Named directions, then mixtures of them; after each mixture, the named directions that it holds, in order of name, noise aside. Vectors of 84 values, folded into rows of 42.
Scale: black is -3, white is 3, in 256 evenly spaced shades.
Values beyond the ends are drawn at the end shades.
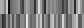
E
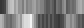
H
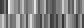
E, H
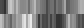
H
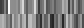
E, H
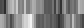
H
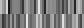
E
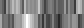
E, H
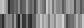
E, H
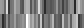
E, H
